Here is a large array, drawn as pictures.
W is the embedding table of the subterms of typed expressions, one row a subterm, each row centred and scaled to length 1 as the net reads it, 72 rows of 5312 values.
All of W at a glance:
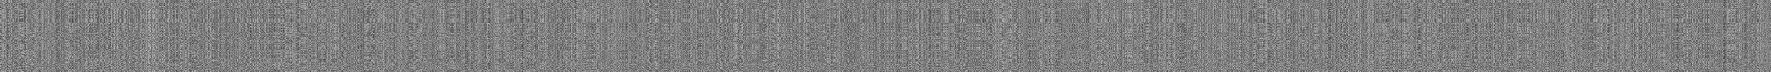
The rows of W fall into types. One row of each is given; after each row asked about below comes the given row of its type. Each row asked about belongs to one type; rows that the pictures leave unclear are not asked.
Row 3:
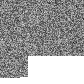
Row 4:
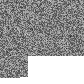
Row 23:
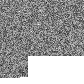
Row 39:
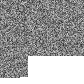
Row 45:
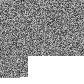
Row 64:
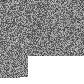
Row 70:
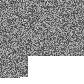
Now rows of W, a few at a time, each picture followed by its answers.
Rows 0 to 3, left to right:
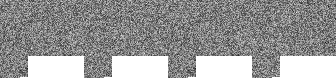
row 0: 23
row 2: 23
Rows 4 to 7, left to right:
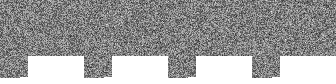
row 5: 3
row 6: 70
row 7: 3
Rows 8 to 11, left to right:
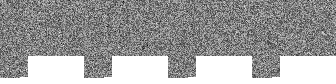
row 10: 45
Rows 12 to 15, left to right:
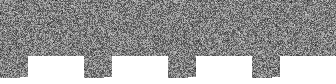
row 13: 4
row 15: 70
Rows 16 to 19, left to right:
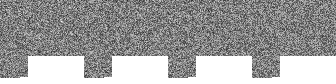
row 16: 4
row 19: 4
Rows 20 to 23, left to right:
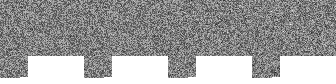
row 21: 4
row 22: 45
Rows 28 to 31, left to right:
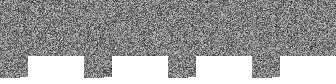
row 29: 23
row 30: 70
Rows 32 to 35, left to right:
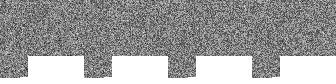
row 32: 64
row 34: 45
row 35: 45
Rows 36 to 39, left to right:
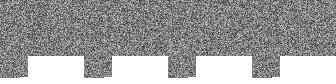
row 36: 64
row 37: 3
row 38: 3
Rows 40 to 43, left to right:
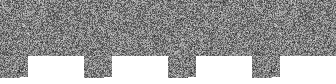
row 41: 4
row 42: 70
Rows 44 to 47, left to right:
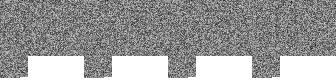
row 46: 45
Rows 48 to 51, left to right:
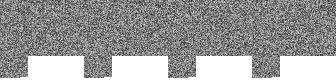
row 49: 3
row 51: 23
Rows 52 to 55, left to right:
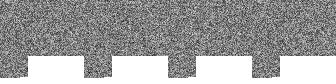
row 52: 45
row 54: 70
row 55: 45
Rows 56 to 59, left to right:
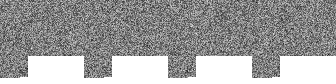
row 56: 23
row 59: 70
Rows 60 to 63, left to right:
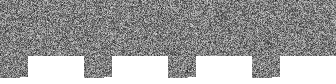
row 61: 70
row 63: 4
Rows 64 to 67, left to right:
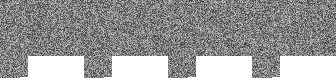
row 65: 4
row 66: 39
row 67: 3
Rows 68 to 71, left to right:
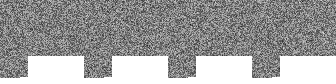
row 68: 4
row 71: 45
